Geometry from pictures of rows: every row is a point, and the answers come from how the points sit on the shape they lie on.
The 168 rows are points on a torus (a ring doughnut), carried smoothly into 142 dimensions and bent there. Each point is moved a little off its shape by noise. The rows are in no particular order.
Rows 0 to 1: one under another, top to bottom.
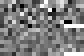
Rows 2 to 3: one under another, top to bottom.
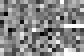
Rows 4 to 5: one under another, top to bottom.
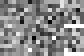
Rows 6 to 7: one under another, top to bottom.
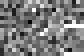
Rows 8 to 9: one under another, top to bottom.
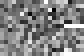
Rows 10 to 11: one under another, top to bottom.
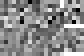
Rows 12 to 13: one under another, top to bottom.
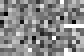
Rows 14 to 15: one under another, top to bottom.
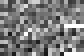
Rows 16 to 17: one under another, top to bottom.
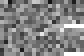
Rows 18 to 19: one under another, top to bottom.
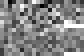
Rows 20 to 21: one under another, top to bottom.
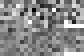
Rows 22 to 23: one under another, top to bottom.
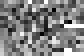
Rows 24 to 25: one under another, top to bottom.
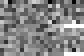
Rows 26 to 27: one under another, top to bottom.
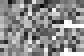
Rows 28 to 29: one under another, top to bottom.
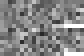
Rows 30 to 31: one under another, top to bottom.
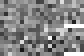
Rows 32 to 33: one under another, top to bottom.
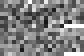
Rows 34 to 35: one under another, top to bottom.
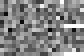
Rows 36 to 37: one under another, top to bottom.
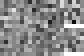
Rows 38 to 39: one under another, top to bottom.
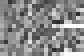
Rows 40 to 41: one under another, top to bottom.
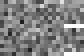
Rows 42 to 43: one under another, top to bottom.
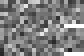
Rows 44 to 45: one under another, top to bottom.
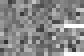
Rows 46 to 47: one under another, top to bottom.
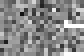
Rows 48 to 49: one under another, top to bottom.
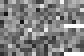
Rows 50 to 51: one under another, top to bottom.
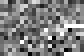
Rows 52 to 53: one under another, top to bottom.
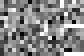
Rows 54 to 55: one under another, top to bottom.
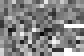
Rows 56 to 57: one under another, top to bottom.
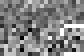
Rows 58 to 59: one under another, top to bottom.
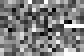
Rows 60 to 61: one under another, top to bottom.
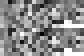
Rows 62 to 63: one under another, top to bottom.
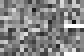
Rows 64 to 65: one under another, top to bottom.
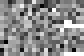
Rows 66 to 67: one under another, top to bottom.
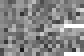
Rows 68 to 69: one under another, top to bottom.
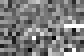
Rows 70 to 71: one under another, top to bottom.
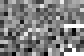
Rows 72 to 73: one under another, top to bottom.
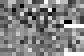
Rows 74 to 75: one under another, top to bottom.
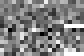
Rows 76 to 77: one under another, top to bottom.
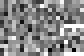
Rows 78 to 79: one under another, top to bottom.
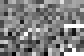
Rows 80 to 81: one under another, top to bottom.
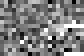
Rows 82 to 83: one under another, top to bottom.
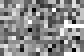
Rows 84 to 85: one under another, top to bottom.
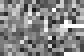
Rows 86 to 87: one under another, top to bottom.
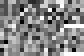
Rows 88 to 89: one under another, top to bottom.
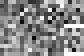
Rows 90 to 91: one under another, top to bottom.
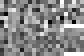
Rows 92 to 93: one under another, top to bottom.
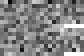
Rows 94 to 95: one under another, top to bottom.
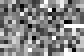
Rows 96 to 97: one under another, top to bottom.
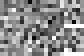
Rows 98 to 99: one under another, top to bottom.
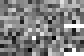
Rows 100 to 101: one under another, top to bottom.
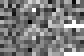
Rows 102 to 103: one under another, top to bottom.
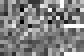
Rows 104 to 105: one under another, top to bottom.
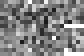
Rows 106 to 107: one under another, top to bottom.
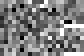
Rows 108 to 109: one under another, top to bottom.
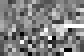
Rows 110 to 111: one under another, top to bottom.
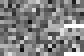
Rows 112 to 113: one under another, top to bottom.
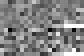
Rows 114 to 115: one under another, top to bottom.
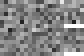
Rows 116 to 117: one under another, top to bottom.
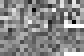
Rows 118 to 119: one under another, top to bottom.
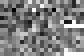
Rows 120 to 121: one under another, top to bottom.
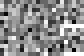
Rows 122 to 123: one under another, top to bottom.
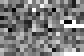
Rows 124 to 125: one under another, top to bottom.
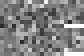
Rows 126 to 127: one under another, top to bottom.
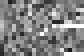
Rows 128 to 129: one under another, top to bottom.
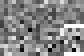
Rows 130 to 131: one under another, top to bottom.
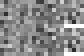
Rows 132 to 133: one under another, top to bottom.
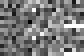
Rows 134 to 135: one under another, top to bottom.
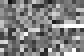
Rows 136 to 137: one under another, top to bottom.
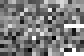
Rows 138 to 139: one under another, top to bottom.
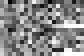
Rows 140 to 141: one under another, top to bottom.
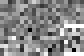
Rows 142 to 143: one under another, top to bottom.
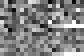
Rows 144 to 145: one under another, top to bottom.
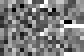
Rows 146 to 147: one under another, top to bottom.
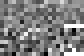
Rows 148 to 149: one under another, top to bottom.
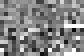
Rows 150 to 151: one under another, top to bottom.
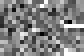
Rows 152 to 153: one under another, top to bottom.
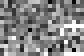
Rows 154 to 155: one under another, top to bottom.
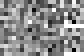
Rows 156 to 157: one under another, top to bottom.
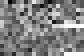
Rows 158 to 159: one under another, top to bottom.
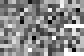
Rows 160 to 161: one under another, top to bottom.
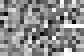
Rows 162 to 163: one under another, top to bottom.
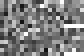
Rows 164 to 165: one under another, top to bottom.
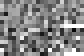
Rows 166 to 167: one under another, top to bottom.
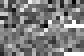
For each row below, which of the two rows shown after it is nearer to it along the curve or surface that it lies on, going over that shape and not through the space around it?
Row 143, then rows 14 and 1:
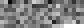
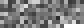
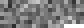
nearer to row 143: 1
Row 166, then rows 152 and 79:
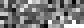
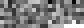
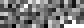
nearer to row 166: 79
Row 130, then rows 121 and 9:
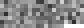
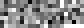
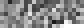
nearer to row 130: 9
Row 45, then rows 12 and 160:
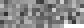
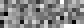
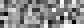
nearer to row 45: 12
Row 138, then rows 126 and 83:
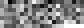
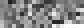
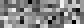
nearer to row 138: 126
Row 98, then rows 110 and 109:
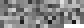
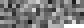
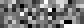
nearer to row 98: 109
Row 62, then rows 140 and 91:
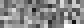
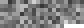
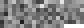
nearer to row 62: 91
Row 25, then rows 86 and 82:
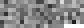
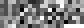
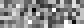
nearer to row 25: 82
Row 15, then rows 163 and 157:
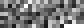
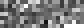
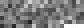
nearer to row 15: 163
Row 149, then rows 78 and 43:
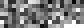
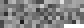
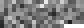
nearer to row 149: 43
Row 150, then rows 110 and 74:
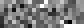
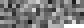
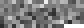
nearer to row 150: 74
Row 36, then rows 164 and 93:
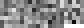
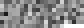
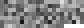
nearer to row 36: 93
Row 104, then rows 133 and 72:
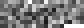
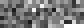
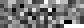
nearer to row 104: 72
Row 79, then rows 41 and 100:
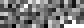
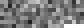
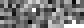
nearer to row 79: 100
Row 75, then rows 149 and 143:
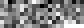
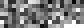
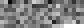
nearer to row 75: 149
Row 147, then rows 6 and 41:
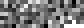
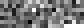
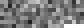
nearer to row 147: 6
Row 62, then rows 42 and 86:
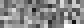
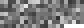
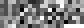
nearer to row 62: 86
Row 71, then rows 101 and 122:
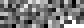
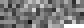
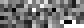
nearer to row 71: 122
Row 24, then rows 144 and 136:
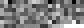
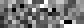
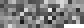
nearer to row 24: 144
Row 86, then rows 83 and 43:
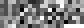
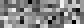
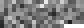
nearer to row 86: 83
